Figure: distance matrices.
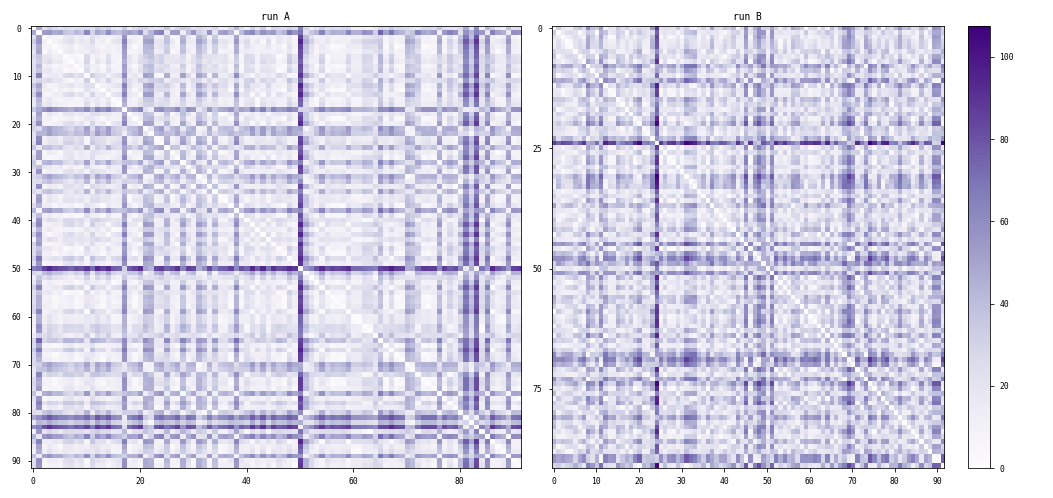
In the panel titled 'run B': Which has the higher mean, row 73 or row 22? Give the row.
73
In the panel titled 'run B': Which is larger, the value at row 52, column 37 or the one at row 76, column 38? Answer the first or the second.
the first
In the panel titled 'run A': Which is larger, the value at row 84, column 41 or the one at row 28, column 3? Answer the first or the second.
the second
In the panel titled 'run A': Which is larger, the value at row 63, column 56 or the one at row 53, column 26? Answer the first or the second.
the first
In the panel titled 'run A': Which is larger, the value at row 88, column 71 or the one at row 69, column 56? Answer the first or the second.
the first
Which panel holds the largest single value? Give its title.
run B
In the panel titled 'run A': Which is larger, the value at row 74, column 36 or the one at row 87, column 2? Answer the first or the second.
the first
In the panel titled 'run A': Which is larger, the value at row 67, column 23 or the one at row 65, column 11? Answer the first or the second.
the second
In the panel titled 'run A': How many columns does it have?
92
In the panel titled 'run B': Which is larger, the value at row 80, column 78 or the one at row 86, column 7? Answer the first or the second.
the second
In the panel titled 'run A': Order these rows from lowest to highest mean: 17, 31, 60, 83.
60, 31, 17, 83
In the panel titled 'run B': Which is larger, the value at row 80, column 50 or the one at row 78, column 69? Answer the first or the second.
the second
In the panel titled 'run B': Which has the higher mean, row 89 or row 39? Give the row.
89
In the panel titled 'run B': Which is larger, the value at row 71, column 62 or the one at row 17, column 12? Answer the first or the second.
the second
